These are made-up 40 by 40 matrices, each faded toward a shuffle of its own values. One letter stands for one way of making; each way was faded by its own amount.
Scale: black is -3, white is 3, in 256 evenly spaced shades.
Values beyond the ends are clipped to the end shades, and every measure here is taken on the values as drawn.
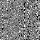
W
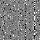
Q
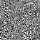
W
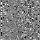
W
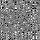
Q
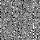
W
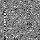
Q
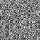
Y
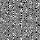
W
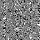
W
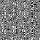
Q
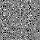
Q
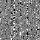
Q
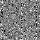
W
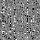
Q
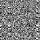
Y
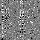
Q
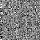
Y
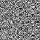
Y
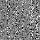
W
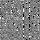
Q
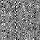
Q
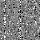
W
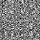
Y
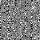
W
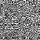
Y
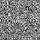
Y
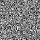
Y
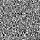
Y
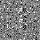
Q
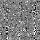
Q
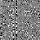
Q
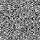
Y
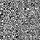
Y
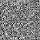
Y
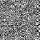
Y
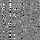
Q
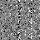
W
